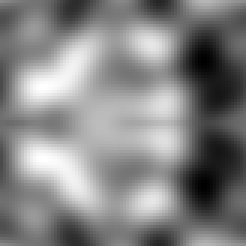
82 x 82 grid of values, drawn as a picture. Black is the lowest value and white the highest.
The texture varies smoothly and slowly. No lone cell stands out from its neighbours. The centre is the calmest part. The top and bottom halves mirror each other.
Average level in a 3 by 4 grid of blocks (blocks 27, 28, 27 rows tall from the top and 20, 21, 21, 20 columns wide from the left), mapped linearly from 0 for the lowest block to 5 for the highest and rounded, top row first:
3 4 3 1 | 5 5 5 0 | 3 4 3 1
